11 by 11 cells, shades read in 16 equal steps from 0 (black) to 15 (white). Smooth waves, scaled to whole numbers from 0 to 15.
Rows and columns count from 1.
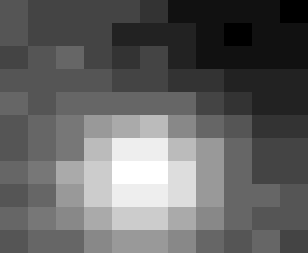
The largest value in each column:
6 7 10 12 15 15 13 9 6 6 5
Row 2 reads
5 4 4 4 2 2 2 1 0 1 1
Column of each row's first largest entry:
1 1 3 1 1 6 5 5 5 5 5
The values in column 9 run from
0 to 6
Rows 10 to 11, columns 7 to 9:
10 8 6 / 8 6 5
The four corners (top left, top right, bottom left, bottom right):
5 0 5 4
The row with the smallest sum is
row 2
